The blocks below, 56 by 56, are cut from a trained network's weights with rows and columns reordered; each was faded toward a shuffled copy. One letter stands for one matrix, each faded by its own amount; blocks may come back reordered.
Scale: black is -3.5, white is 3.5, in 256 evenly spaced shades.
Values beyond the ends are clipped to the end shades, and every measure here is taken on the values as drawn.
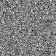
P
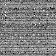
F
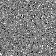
P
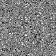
P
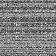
F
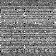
F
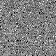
P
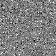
P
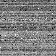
F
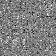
P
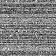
F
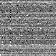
F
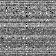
F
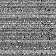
F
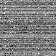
F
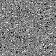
P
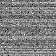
F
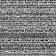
F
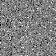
P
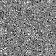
P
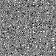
P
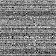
F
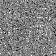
P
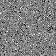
P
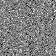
P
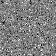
P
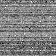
F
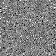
P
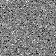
P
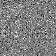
P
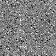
P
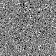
P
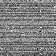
F
